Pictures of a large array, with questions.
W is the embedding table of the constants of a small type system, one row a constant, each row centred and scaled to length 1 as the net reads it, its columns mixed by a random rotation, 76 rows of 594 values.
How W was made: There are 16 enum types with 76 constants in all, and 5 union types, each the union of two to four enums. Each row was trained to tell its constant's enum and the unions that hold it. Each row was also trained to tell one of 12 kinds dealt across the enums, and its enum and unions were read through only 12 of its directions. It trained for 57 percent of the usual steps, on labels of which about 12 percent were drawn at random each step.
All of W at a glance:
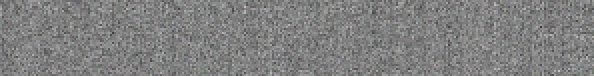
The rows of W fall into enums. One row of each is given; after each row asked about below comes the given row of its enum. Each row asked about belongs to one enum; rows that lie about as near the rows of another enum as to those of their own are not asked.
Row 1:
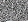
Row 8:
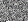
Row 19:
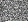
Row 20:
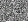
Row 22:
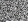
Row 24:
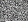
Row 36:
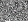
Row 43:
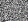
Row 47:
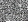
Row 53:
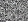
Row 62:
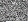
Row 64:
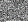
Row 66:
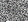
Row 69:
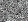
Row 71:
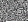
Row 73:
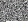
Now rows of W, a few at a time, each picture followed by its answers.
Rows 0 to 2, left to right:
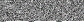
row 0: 43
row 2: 69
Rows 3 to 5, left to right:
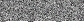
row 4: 69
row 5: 24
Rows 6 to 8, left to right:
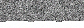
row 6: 71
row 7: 1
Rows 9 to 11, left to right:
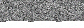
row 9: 8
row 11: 24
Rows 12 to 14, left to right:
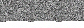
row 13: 43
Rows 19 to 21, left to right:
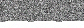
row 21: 43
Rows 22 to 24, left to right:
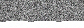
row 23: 8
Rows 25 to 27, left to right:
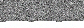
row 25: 19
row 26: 8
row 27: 8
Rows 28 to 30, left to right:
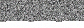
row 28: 53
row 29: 19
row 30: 19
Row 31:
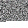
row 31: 66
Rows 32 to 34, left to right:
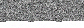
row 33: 43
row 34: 66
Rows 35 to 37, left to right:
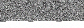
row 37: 43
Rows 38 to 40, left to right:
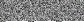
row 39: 47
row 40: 53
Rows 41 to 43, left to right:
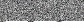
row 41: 24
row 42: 69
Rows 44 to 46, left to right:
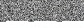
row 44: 22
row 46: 1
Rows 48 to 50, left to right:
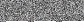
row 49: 47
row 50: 8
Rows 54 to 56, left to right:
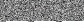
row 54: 19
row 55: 53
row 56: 73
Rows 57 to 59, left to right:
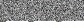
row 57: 22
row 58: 1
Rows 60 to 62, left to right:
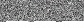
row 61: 47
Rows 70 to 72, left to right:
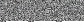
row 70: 53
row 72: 53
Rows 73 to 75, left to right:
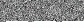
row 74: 19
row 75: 1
